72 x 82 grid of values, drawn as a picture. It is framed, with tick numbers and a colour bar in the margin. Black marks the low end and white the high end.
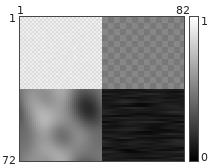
The table splits into 2 rows of 2 panels. Panel 1,1: very high, checkered, faint in contrast. Panel 1,2: middling, checkered, faint in contrast. Panel 2,1: middling, smooth, strong in contrast. Panel 2,2: very low, streaked across, faint in contrast.
